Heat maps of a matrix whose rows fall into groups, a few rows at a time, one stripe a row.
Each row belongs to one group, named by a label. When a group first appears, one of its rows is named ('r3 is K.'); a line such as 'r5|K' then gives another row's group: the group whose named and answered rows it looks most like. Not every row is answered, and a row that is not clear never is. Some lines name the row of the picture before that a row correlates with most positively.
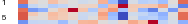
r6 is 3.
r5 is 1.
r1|1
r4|1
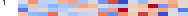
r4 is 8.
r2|3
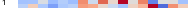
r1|8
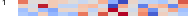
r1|1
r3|8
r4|8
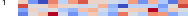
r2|1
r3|3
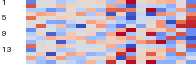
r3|8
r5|1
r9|8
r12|1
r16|8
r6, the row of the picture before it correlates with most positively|3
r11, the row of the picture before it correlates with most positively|3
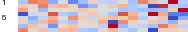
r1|3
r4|3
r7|8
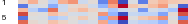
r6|1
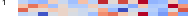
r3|1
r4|8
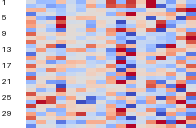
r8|8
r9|1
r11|1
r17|1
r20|1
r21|8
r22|3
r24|1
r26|3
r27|1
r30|1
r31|3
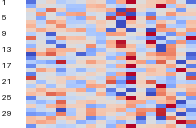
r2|3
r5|8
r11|8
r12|8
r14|3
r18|3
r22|3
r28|3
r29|3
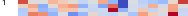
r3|8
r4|3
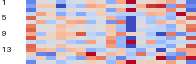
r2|3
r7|1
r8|1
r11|8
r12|1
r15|3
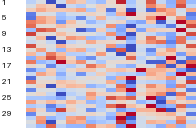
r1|8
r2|3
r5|3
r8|3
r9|1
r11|3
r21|1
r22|8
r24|3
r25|8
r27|8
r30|8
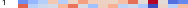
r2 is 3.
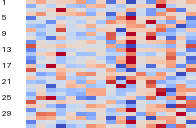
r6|8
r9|8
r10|8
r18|1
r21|8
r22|8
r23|3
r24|3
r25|3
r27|3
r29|3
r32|3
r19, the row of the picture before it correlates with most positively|1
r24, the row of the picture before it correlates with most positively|1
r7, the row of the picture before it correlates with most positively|1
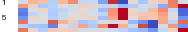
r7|8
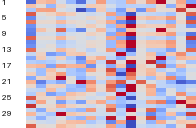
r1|3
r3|3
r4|1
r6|1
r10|1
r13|1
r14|8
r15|3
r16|8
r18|8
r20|3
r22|8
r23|8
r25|1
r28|8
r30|8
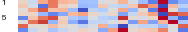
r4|3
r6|3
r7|1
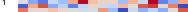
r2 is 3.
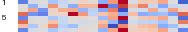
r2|8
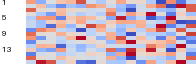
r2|3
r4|8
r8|3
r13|8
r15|1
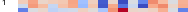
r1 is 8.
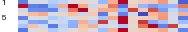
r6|8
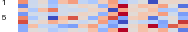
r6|1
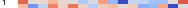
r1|1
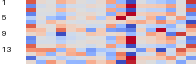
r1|1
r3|1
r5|8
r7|1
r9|3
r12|1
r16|8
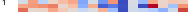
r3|1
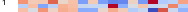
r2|8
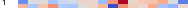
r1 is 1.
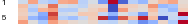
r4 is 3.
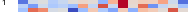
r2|8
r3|3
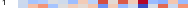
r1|8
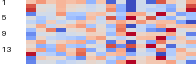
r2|1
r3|1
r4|3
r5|8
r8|8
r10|3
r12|8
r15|3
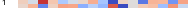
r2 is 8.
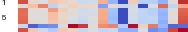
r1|1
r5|1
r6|1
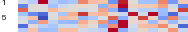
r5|8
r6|8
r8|8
